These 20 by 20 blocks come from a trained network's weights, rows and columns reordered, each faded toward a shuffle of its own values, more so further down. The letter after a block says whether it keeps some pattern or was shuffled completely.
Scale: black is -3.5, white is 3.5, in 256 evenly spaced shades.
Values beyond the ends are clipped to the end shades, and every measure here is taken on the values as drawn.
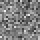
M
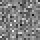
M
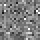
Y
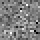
M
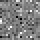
Y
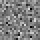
M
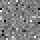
M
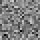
Y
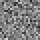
M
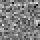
M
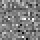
M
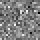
M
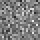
Y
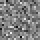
M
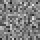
M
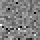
Y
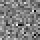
Y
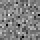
M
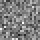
M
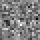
Y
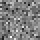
M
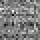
Y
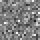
M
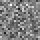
M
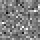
M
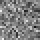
Y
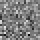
Y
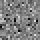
Y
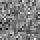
M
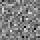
M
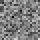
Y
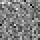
M
